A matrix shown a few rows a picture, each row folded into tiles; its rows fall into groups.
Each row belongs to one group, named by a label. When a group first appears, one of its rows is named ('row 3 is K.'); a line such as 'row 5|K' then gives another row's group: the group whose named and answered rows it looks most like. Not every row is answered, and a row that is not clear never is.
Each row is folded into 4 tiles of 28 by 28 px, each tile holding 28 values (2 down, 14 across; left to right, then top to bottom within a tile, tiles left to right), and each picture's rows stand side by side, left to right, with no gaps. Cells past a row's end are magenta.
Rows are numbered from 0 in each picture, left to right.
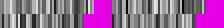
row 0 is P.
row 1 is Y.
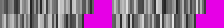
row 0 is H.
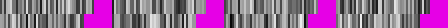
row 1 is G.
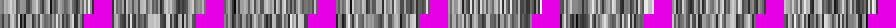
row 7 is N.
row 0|P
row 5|G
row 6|H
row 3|Y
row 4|P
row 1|G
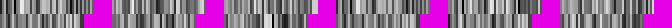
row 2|N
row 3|Y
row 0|Y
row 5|P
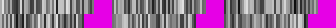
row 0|H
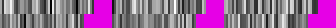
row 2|H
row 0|P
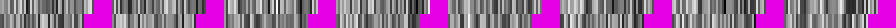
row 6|N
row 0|N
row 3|P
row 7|G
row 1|H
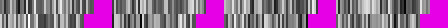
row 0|H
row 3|G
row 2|N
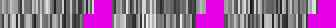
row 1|G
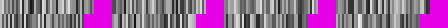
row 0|H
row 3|H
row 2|P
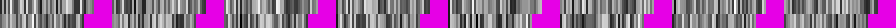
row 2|G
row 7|H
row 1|H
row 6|Y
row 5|G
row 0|H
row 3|G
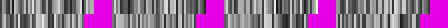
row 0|G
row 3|H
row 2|N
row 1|H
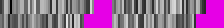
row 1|H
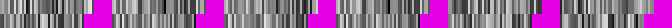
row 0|N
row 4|H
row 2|N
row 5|G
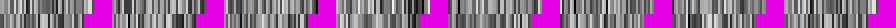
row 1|H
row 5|Y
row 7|N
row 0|N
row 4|Y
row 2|H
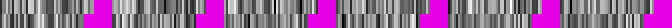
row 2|P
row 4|Y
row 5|Y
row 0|G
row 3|Y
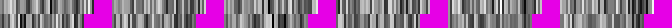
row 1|P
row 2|N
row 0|P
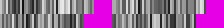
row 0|H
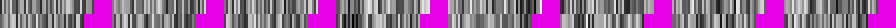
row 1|P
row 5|G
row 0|H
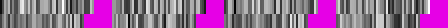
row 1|H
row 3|N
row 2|Y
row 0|Y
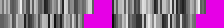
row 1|G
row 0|N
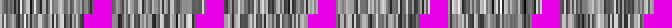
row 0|H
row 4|P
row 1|Y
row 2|G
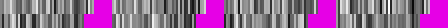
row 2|Y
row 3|P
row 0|P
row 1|N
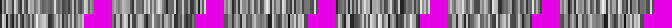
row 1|P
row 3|G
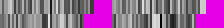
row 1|N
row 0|P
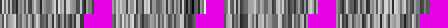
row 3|H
